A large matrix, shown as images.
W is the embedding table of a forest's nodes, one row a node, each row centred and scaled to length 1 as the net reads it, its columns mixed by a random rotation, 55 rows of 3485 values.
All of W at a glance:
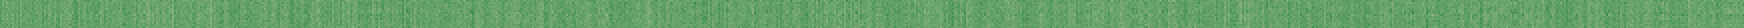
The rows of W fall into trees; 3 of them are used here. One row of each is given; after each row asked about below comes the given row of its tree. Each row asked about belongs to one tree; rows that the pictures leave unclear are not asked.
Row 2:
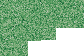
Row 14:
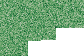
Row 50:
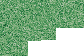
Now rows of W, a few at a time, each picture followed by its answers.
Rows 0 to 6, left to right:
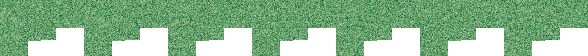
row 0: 14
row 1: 14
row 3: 14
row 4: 2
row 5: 50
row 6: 2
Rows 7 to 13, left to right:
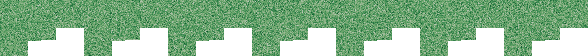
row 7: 2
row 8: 14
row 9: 2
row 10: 50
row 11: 2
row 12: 2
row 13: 2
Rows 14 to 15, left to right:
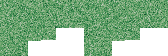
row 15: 50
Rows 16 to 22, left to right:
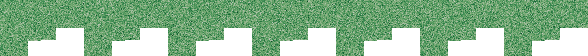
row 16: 14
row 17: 2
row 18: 50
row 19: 14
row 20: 14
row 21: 50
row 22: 14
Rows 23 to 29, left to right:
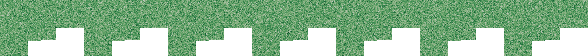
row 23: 14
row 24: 14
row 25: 14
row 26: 2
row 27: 14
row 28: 2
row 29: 2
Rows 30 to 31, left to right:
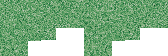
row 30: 2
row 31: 2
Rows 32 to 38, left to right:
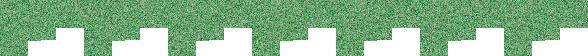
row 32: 50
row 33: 14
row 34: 2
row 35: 2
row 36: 2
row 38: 2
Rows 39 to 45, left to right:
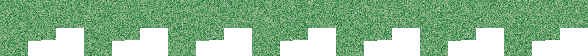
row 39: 14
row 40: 14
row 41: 2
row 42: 14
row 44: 2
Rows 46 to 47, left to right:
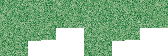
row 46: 14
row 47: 14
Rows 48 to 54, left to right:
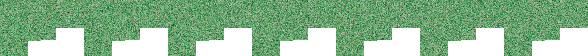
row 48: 14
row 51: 14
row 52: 2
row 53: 2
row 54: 14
